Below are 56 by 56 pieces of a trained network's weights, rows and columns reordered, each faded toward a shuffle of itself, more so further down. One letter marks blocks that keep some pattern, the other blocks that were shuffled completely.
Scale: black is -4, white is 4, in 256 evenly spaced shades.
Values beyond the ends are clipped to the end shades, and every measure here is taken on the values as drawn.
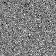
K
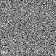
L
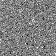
K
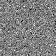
L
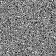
K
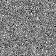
K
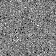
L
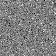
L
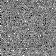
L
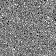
K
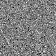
K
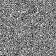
L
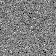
K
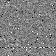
L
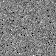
K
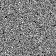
K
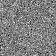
K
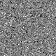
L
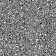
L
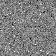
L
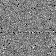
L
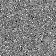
K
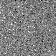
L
